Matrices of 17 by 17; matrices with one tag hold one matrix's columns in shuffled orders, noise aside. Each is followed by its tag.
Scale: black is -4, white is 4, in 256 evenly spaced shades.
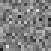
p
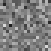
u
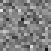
p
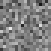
u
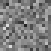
u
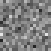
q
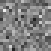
p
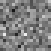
q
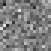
u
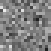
p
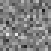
q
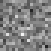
q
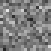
p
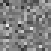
u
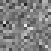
u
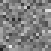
p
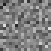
u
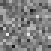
q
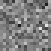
u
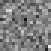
p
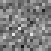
q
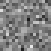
p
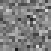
p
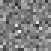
u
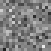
p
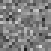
p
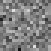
p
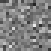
u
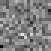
q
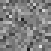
p
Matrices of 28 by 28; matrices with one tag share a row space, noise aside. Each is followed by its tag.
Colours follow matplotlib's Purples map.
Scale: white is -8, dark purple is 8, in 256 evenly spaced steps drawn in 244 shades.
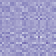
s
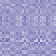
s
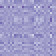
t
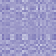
s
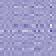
t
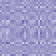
s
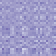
s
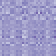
s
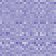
s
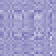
t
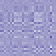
t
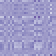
t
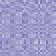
s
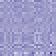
t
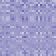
s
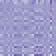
t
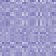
s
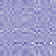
t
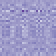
s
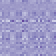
s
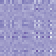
t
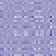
t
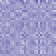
s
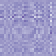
t
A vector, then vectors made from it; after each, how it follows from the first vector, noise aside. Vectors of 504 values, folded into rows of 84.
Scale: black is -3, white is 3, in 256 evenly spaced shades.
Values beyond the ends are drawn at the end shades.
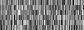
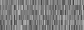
shrunk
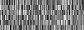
reversed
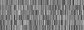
shrunk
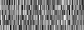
reversed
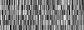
reversed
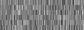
shrunk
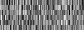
reversed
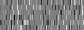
partly zeroed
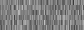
shrunk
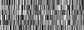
reversed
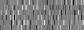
partly zeroed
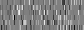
partly zeroed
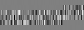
partly zeroed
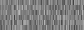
shrunk
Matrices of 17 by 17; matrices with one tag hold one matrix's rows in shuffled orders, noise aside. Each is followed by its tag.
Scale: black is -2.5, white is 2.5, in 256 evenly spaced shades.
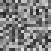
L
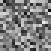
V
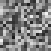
V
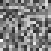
L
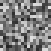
V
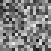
L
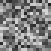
V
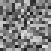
V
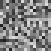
L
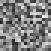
V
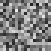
L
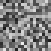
L
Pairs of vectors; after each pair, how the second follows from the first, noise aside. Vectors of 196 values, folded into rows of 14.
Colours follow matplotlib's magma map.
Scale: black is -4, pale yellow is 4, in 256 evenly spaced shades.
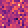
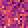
negated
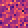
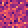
reversed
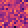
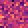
reversed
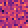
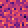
reversed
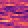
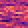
negated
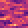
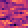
negated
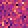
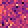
negated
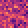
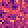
reversed
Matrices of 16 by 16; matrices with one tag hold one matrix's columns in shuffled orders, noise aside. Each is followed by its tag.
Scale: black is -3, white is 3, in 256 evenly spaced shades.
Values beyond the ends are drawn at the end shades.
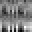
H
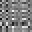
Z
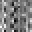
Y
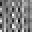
Y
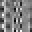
Y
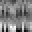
H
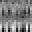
H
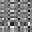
Z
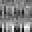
H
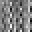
Y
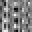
Y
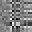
Z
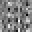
Y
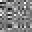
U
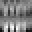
H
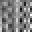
Y
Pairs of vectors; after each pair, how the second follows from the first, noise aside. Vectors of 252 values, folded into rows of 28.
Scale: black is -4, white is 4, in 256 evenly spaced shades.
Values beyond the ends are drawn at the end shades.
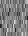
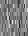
shuffled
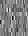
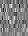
shuffled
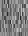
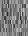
copied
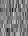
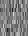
copied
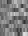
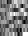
scaled up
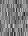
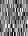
scaled up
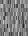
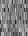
shuffled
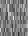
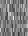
copied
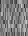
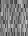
copied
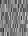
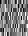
scaled up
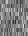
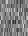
copied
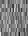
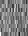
copied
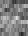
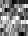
scaled up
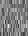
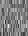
copied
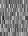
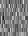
copied
